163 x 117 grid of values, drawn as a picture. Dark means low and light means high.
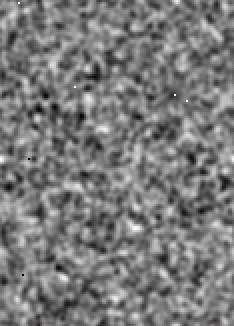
Lone odd cells: 6, 4 higher and 2 lower than their neighbours. Seam: none. Histogram: bell-shaped. Grain: blotchy. Slope: none. Mirror symmetry: none.
